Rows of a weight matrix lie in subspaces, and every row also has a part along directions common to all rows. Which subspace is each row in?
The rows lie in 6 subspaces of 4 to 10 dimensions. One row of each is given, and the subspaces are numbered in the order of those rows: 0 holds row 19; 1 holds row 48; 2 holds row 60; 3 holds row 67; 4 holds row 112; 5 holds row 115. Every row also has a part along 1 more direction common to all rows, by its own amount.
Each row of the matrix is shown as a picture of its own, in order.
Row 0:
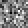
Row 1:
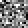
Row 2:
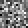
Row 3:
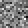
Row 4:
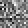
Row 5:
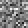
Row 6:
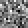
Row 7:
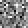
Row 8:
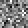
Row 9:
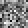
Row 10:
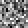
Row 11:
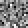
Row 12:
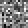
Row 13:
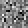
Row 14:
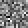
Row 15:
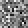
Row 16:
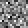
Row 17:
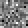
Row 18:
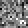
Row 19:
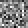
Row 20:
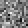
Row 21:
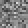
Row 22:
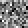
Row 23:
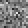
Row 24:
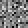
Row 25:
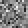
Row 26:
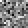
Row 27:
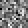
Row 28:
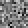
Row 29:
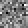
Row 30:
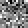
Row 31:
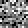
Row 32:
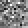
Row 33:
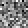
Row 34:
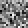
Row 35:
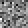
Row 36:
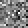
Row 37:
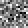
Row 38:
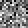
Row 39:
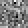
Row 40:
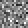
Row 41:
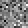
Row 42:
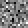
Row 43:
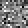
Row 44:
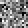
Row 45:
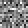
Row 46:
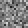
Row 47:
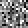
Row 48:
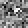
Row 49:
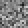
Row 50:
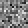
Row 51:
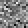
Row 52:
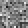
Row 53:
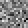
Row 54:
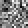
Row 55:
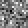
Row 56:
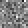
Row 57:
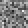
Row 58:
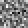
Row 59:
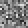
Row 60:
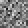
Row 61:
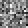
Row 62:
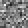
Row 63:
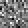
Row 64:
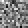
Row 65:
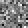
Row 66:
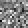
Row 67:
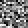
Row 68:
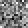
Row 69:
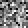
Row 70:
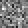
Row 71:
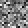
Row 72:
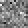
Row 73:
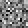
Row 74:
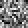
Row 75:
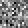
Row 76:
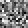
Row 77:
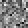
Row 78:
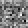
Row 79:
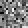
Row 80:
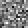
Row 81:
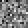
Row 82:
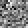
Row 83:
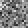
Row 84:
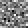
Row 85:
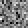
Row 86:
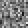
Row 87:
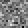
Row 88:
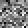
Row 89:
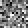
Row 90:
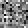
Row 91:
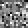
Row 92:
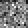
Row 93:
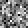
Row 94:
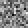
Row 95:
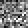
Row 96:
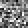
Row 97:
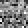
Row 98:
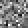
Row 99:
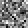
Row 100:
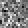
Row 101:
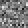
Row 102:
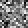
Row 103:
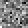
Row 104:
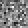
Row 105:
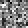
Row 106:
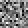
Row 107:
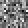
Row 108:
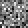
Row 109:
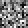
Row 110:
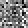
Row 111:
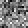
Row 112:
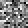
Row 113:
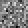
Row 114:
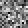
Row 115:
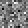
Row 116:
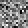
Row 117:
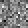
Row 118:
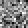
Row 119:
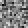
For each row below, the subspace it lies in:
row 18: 0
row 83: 0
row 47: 5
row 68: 3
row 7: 3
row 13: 1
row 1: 1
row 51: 4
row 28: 3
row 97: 2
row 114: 0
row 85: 4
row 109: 0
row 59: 0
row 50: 1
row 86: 1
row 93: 2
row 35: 3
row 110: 5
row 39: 2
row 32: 4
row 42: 1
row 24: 5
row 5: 2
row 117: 4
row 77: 4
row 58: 3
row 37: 5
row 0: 1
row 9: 3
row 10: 3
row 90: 1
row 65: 4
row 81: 5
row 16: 5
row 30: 2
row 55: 5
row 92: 2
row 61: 2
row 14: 5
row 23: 1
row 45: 2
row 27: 3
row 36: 3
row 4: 3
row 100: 4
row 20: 1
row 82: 4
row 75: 5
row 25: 3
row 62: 4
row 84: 2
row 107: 4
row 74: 2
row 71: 0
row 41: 4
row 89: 4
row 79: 4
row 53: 4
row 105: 4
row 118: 2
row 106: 0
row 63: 3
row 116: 0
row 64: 4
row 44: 0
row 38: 2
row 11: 1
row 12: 3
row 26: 3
